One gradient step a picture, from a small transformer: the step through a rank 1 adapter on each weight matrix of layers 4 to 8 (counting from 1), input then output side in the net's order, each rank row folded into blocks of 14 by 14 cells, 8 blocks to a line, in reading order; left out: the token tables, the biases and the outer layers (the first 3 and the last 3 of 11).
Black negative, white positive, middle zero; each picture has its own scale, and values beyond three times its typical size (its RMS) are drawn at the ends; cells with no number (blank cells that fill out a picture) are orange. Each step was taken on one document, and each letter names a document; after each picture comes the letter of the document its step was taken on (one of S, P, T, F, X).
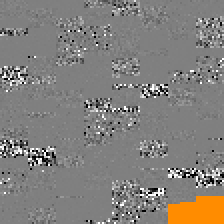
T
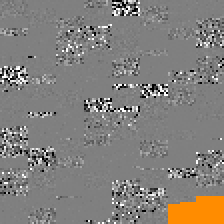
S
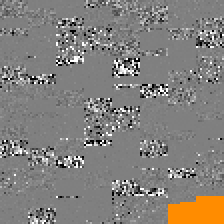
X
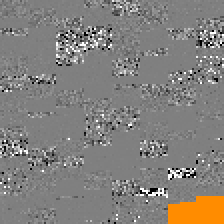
X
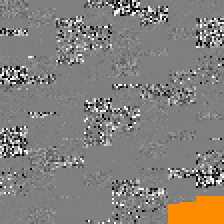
S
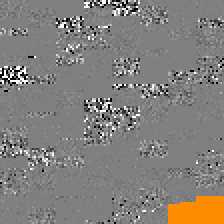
S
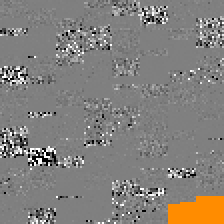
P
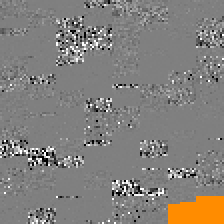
X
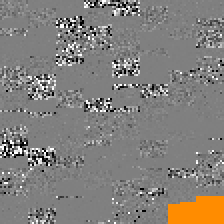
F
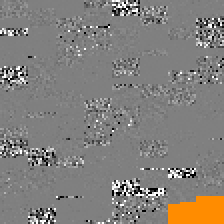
T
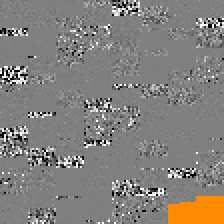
T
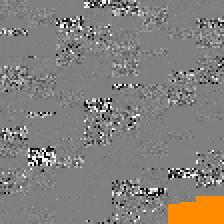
S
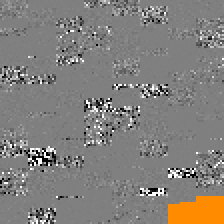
T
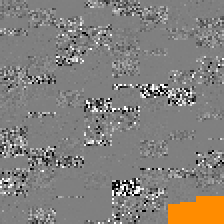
P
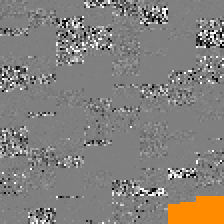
X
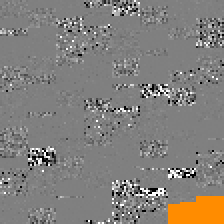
F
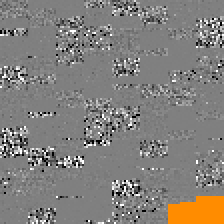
F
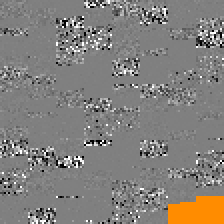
X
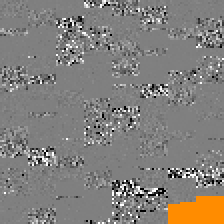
F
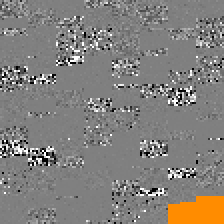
X
